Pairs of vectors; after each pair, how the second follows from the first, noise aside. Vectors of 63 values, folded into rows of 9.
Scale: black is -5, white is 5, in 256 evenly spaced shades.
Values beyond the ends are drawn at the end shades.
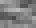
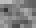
wrapped around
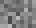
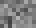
sign-scrambled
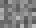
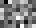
scaled up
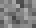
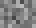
sign-scrambled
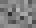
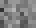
shuffled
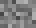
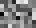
scaled up
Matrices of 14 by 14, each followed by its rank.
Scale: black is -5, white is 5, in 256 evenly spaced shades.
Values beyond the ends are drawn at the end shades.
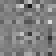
two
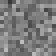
full rank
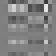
one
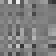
two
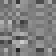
two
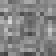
three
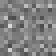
three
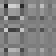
one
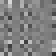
two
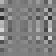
one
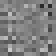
three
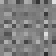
two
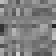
three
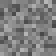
full rank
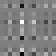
one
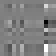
one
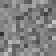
full rank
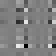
one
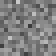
full rank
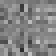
three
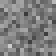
full rank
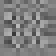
two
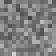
full rank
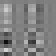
one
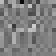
three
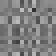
two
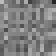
three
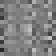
three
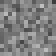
full rank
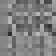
two
